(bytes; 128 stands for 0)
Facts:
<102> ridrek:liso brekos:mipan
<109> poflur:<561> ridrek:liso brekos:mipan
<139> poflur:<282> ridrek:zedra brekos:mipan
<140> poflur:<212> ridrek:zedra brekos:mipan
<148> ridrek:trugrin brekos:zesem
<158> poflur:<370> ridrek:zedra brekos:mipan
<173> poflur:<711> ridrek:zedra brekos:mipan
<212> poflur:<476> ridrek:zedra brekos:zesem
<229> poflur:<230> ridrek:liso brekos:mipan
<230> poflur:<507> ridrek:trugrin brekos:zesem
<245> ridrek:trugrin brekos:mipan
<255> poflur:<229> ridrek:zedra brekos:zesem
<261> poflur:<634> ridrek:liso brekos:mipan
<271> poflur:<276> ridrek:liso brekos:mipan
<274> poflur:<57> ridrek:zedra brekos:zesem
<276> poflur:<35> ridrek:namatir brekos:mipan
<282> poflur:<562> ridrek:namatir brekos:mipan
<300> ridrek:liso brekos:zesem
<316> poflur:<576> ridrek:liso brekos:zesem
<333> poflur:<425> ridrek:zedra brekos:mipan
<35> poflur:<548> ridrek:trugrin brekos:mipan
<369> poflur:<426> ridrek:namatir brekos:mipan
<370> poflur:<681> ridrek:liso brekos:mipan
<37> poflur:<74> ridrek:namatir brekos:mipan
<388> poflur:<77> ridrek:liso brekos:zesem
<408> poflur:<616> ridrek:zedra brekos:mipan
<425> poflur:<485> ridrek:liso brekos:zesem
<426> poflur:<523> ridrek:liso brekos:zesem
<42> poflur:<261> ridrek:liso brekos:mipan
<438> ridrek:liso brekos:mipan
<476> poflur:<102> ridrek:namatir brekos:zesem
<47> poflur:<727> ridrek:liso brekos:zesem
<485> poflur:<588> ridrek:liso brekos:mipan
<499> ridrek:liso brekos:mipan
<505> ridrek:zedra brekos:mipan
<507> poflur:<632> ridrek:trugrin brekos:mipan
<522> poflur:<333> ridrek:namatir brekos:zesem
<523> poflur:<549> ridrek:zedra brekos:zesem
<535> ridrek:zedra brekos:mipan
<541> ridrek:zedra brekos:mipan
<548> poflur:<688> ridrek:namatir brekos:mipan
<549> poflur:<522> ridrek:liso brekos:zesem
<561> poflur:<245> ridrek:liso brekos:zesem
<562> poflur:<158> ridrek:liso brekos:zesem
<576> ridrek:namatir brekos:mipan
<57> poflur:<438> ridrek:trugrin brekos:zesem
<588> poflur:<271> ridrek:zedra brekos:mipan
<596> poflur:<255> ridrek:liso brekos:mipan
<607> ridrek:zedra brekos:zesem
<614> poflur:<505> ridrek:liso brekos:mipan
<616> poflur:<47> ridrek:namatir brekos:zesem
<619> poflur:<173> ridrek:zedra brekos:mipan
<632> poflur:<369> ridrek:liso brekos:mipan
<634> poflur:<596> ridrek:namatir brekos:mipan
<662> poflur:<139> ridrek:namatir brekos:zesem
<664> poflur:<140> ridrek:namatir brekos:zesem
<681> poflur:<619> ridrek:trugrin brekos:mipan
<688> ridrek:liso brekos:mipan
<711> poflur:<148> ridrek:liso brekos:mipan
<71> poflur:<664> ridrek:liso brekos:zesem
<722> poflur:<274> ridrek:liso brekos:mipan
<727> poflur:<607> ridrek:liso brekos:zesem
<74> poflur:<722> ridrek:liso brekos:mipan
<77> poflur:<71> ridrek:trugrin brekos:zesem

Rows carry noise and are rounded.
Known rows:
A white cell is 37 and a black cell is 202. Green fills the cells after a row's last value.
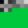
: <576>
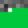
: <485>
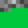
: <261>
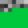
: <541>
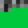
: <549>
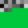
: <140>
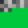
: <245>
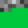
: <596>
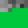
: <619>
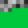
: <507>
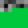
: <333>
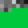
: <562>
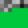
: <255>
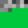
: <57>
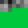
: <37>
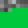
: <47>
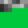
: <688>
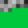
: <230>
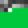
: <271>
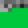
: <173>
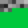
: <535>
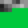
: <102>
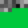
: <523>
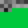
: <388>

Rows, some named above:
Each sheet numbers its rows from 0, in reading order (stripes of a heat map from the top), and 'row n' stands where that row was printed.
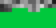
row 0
<102>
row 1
<35>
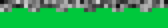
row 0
<664>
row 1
<408>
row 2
<57>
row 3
<632>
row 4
<333>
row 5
<681>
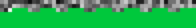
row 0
<271>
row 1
<476>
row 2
<664>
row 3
<42>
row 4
<230>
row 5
<681>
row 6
<57>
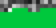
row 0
<271>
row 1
<634>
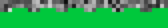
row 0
<425>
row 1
<148>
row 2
<369>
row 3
<681>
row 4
<71>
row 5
<426>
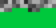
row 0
<77>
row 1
<438>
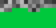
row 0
<77>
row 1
<722>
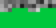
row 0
<158>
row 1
<588>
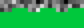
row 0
<229>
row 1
<276>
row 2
<522>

